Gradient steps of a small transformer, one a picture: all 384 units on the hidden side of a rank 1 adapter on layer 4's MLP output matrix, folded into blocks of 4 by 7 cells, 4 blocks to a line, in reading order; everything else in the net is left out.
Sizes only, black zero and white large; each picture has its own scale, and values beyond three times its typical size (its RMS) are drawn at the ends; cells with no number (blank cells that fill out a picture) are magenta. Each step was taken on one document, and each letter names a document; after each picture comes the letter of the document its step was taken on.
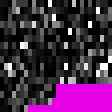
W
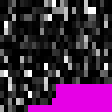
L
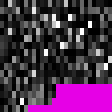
W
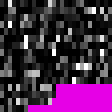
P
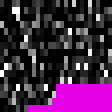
W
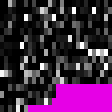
P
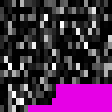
L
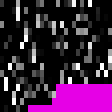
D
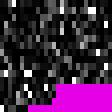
L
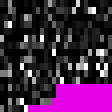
P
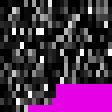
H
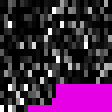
L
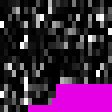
D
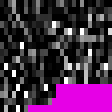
D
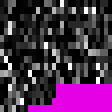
L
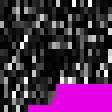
W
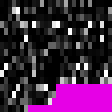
D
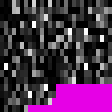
W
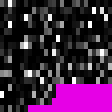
P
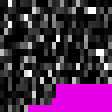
P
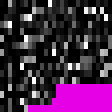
P
